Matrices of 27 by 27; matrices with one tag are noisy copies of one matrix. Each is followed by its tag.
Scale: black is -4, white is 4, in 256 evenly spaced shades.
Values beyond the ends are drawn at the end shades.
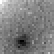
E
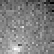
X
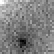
E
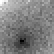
E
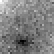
E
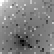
E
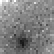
E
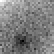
E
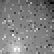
X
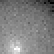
X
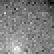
X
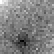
E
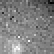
X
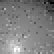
X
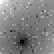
E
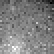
X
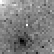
E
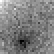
E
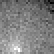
X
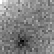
E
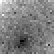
E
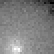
X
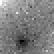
E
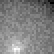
X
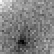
E
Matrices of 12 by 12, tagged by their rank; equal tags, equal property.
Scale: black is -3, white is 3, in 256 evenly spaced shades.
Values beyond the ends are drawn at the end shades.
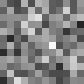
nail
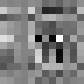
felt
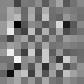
felt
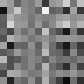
felt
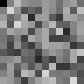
nail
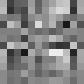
felt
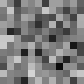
nail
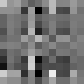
felt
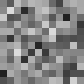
nail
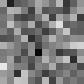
nail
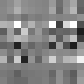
felt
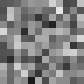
nail
